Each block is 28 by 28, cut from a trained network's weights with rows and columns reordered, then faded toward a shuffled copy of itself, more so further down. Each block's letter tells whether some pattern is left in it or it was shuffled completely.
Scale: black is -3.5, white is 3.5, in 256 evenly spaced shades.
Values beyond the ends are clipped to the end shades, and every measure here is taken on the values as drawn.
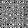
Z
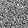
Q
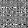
Z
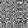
Z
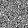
Q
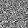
Z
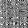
Z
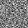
Z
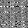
Z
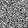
Q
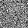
Q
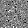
Q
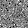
Q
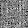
Z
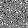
Q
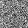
Q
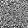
Z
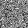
Q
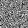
Q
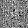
Z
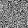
Z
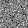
Q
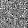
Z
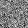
Q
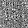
Z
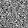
Q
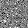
Q
